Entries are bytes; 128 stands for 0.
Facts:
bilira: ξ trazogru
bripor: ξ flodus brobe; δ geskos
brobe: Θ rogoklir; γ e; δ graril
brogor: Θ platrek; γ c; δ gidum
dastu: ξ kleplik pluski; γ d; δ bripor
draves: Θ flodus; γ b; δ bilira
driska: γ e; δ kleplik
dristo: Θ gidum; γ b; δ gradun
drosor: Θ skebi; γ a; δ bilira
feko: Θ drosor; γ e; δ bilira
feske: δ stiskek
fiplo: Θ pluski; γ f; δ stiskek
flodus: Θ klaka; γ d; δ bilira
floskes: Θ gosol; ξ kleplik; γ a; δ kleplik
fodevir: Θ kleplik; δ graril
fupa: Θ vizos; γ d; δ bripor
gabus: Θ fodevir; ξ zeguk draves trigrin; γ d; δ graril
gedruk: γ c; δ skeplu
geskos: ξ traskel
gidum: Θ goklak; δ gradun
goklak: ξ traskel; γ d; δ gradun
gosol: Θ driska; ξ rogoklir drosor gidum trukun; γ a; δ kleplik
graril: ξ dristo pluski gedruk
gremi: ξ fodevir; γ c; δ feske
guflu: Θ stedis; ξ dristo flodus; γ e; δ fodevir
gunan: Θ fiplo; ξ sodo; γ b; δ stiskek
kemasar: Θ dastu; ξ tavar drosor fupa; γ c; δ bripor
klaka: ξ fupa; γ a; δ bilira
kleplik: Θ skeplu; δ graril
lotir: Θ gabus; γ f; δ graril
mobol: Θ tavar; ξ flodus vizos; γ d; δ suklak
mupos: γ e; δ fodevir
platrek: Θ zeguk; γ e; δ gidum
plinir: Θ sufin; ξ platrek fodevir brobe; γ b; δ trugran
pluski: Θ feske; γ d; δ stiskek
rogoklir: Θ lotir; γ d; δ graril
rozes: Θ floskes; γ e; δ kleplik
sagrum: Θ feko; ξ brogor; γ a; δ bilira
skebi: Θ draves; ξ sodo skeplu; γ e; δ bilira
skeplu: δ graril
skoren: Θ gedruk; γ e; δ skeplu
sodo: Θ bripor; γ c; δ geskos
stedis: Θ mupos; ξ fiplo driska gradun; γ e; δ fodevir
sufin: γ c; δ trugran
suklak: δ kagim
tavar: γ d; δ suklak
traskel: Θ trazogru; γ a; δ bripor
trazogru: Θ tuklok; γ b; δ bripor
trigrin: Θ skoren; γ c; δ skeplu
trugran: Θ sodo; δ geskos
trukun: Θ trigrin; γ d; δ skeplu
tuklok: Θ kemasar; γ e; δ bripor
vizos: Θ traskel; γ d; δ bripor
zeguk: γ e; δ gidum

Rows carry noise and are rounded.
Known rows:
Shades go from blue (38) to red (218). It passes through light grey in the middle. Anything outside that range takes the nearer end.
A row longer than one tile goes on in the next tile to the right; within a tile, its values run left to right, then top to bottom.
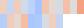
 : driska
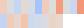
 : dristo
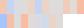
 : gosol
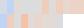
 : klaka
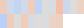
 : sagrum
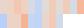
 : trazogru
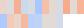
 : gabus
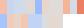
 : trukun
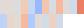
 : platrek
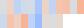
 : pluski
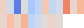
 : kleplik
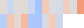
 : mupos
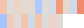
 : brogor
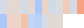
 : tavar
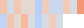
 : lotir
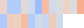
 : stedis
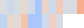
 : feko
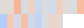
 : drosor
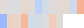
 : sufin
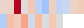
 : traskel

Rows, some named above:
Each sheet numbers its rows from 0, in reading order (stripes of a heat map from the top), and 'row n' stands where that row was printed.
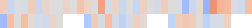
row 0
gosol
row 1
drosor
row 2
mobol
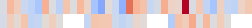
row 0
feske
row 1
guflu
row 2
traskel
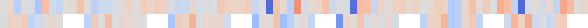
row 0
bilira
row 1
klaka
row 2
kemasar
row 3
skebi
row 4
sodo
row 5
tuklok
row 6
floskes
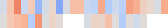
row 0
geskos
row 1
flodus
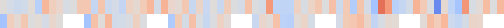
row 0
gremi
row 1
gedruk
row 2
drosor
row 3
draves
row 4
bripor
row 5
graril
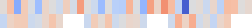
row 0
trugran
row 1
skeplu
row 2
floskes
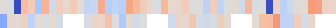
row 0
gunan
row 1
flodus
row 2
fiplo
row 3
dastu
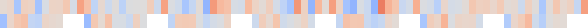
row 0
fupa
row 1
trigrin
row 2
mobol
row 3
fodevir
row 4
guflu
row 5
kemasar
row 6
vizos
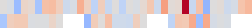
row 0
plinir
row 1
trigrin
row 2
goklak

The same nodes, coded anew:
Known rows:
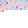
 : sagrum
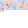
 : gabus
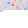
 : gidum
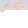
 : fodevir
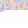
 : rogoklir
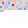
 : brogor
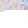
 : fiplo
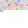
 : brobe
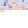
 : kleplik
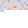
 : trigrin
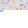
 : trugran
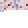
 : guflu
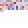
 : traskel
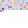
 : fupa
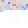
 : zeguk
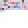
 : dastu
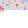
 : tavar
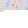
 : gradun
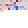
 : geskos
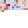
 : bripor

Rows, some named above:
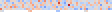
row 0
gedruk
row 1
gremi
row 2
brogor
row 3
pluski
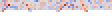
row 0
mobol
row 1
sufin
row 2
guflu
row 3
klaka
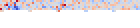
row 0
goklak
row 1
skebi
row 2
flodus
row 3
trigrin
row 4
feko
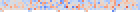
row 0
skeplu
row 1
kemasar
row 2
floskes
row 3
gosol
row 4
trazogru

